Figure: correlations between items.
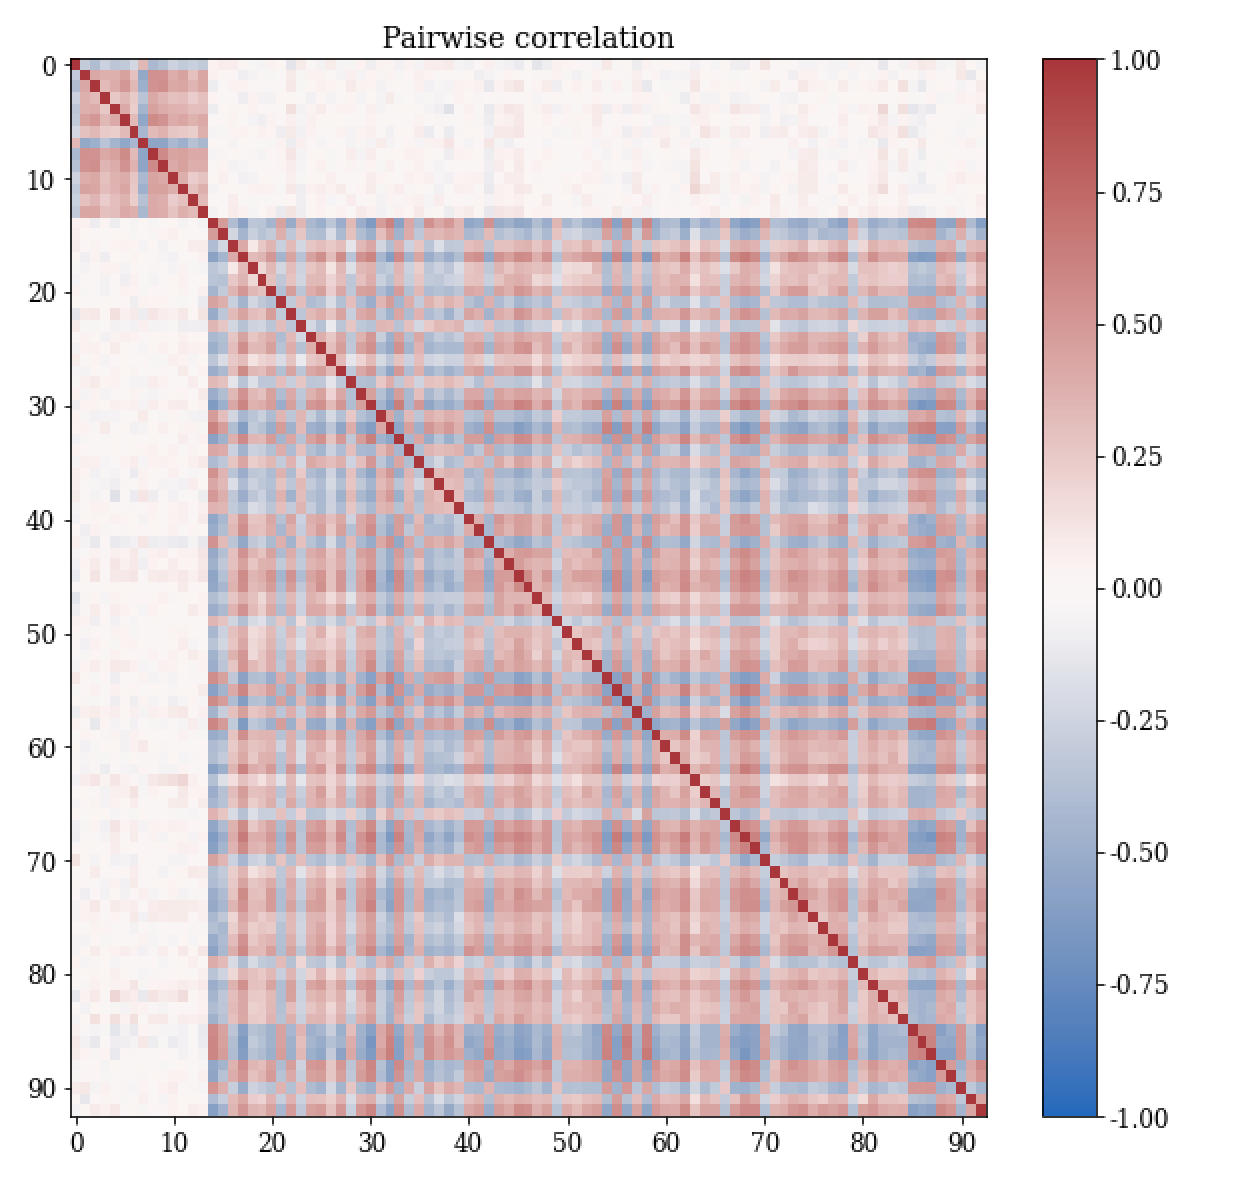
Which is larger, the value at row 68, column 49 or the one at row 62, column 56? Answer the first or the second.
the first
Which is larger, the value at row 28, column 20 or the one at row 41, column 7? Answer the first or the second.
the second
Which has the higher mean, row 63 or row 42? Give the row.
63
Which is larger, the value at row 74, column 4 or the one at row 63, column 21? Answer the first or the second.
the first
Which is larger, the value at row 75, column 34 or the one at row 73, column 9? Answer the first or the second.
the second
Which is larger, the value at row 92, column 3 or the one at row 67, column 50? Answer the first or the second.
the second
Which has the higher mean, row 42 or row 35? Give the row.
35
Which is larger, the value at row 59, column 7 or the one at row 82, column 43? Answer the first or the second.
the second
